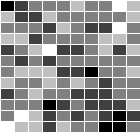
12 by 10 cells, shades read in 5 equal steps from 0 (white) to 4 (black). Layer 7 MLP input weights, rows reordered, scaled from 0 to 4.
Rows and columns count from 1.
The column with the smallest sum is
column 10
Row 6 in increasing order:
2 2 2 2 2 2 2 2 3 3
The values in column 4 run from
0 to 4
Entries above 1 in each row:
7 7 8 6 6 10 6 7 9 9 8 6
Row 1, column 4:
2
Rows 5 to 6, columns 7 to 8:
2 1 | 2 2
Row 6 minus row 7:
0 2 1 2 -1 -1 -2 0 0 1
